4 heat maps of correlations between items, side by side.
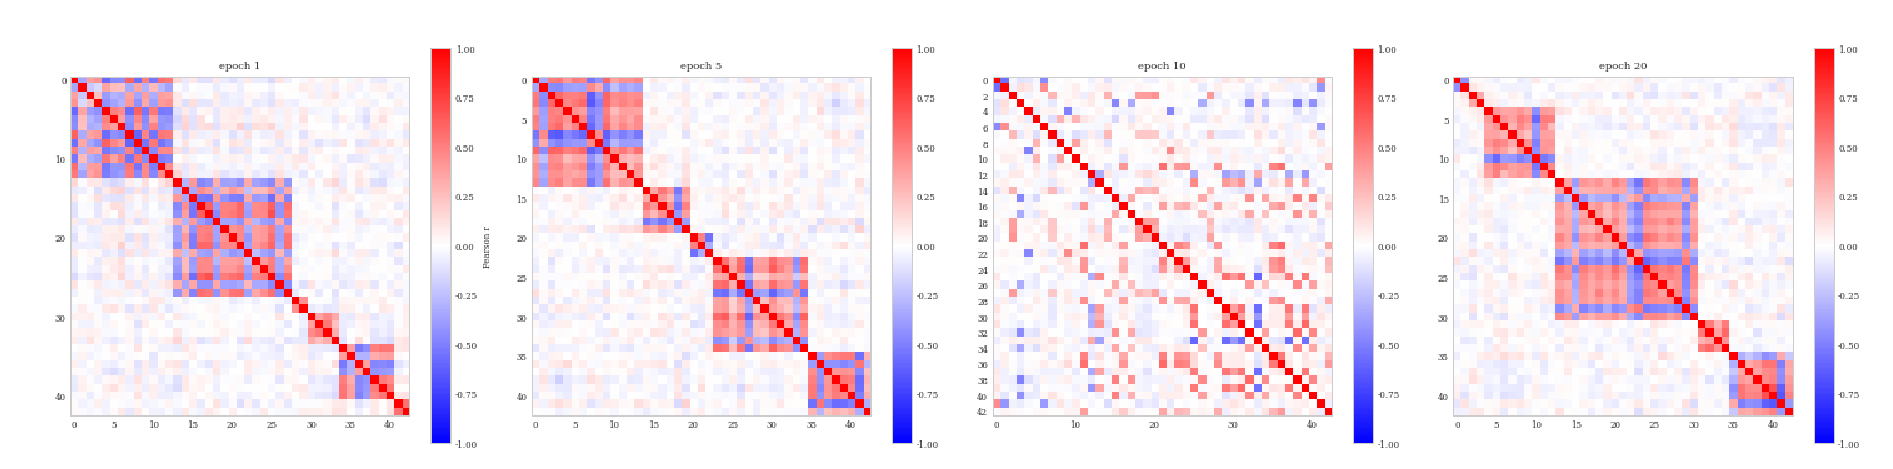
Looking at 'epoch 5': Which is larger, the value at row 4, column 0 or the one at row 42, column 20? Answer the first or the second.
the first
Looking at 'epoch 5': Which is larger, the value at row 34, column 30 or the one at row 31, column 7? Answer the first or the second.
the first
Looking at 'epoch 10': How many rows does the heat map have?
43
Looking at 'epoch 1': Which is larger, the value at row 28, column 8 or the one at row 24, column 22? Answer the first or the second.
the first
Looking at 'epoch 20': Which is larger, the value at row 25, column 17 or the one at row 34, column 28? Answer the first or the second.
the first
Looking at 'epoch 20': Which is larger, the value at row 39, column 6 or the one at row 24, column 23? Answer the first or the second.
the first
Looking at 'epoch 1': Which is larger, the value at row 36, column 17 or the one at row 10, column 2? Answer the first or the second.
the first
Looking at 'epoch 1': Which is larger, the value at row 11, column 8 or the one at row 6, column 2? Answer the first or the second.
the second
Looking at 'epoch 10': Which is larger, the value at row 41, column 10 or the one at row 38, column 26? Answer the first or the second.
the second
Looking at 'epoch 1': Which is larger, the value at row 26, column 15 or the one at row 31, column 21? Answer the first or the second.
the first
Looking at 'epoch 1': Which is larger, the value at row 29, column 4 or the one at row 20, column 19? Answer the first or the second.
the second
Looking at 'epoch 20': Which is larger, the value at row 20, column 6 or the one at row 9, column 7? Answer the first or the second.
the second
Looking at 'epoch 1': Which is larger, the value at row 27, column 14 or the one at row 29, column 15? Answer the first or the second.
the first
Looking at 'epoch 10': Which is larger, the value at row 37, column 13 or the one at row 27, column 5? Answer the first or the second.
the first
